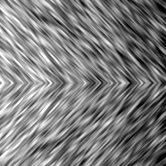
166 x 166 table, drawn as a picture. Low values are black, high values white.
Slope: up to the left. Histogram: bell-shaped. Ninth with the highest average: middle left. Odd rows or columns: none. Mirror symmetry: top to bottom.
